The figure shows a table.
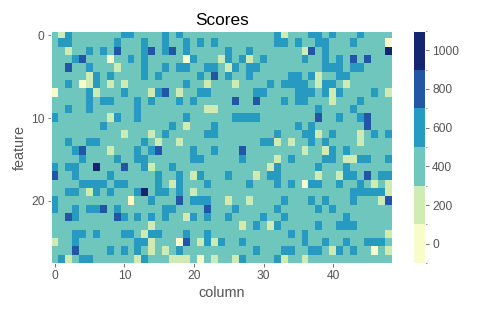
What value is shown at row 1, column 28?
400
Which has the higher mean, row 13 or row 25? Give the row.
25
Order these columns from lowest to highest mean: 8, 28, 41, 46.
8, 46, 28, 41
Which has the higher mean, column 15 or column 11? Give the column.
15
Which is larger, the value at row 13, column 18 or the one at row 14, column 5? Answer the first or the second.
the second
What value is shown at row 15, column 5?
400
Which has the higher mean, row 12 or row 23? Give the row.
12
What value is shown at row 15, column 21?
600
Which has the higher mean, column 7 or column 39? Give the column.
39
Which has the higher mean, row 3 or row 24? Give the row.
3
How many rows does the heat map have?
28
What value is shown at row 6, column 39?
600
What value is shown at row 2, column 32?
400
